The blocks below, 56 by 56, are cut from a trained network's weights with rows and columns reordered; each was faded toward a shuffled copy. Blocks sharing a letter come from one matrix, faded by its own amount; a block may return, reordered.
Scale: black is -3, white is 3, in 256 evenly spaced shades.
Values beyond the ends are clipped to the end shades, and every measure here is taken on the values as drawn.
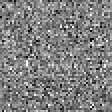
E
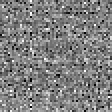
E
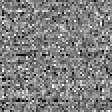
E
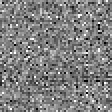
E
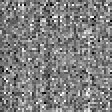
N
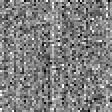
N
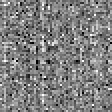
N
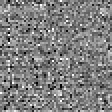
E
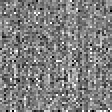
N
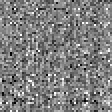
N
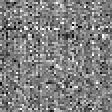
N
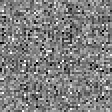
E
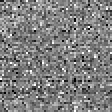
E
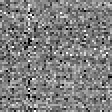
E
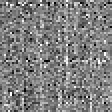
N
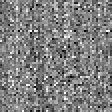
N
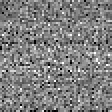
E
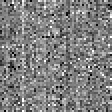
N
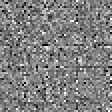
E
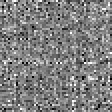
N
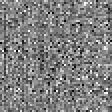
N
